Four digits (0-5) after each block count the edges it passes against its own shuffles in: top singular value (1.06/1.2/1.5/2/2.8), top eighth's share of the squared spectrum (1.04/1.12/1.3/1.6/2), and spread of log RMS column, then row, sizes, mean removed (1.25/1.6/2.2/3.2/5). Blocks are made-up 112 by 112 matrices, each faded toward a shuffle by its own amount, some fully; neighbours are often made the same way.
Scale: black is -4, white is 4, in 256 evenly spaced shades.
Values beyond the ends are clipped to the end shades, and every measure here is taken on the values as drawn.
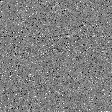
1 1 0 1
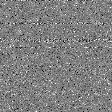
2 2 0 2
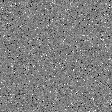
0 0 0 0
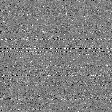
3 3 0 3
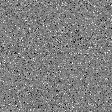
1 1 0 1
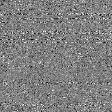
2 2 0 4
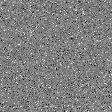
1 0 0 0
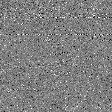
2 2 0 2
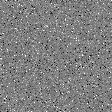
0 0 0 0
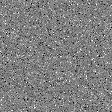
0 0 0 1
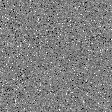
0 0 0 0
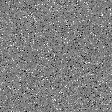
2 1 0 0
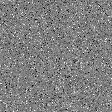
2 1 0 0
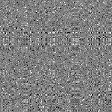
5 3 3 3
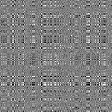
5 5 4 4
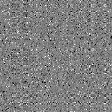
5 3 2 2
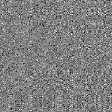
4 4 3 2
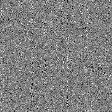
1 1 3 0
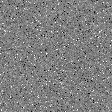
0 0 0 0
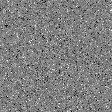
0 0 0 0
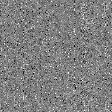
1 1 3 0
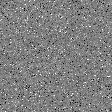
0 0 0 0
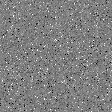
1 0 0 0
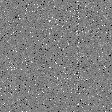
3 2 1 0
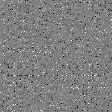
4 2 1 1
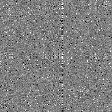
4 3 2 1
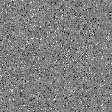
3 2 1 0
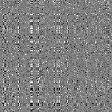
5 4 3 3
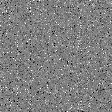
3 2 1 0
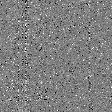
3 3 2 0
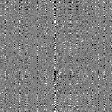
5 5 4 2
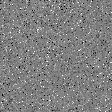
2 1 0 0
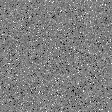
1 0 0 0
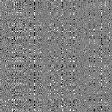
5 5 4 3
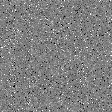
3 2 1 0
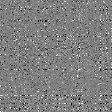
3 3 3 3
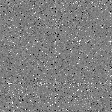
2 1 1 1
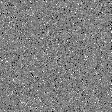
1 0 1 0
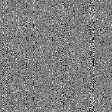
3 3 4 0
